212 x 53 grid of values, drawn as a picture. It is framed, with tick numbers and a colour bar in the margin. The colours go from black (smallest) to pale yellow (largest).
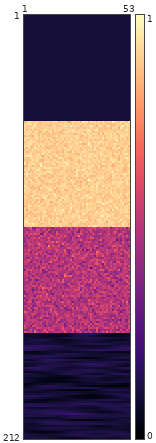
The table splits into 4 rows of 1 panel. Panel 1,1: very low, flat. Panel 2,1: very high, fine-grained, faint in contrast. Panel 3,1: middling, fine-grained. Panel 4,1: very low, streaked across, faint in contrast.
